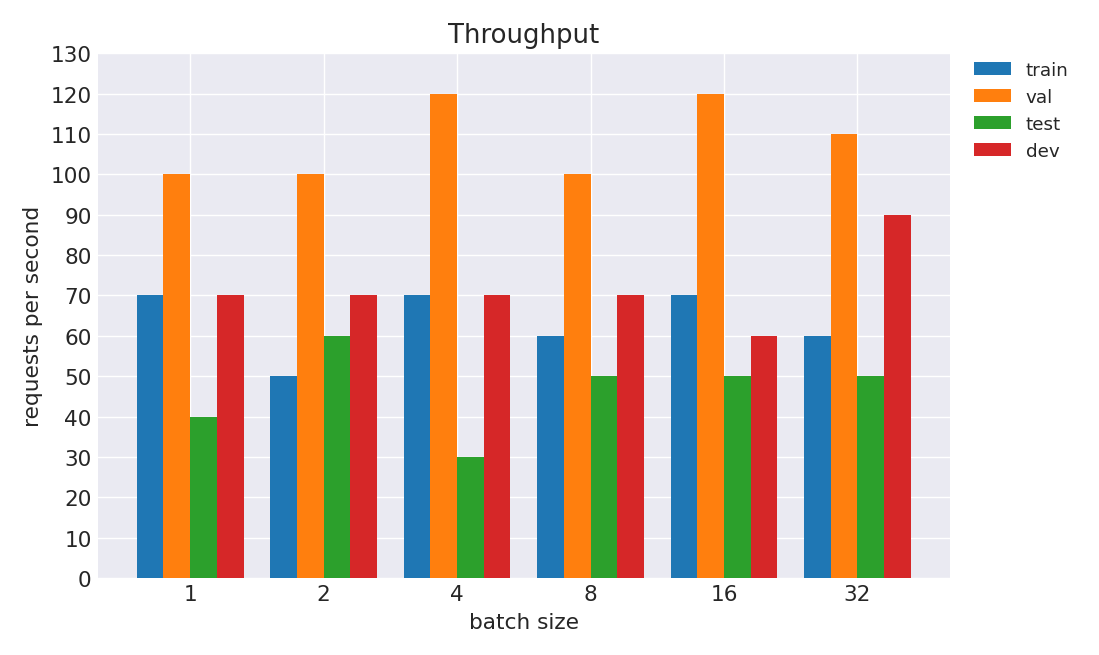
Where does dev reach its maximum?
32
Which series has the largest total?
val
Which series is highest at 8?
val
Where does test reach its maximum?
2
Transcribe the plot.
Title: Throughput
x-axis: batch size, ticks 1 2 4 8 16 32
y-axis: requests per second, ticks 0 10 20 30 40 50 60 70 80 90 100 110 120 130
Legend: train, val, test, dev
Values:
train: 70 50 70 60 70 60
val: 100 100 120 100 120 110
test: 40 60 30 50 50 50
dev: 70 70 70 70 60 90
